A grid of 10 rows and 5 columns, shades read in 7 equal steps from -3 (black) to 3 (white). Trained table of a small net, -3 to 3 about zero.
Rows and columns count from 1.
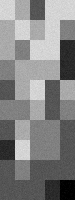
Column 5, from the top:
2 0 -2 -2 1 0 -1 -1 -1 -3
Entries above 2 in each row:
0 0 0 0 0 0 0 0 0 0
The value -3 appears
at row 10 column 5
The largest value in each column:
2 2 2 2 2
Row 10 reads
-1 -1 -1 -2 -3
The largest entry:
2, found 9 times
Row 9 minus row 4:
-1 -1 -2 -2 1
